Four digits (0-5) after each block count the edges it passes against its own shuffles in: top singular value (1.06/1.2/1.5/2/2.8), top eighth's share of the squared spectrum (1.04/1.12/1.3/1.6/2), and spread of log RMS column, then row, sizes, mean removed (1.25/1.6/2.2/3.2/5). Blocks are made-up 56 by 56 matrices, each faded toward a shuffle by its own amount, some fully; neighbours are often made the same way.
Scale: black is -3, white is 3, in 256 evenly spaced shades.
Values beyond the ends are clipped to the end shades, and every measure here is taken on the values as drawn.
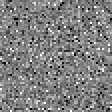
3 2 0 1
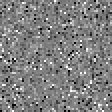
2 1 0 0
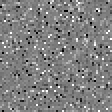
0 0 0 0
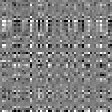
5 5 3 4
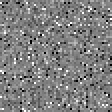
2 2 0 1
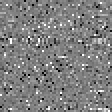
3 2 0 1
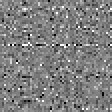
4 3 1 2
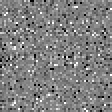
3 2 0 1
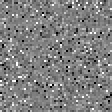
1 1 0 0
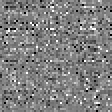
4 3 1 2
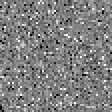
1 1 0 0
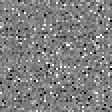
2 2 0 0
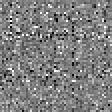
2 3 2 2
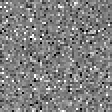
2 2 1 1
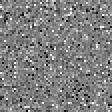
1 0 0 0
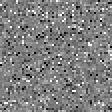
0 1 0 1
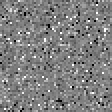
0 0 0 0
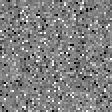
0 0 0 0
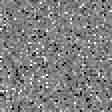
0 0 0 0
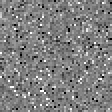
0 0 0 0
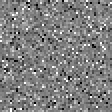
0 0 0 0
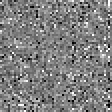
1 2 2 2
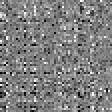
4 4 3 2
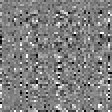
4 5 3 2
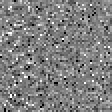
2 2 0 0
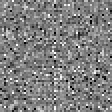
3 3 2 1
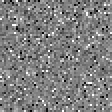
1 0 0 0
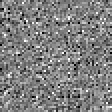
3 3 1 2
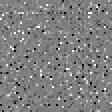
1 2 0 0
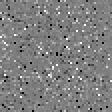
1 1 0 1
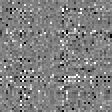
4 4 2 2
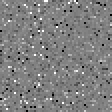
0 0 0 0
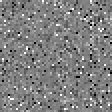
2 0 0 0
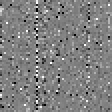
3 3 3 0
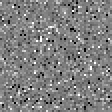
0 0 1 0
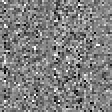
1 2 3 0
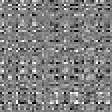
4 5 3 4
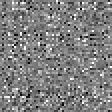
3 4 2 2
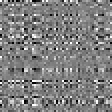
5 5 3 4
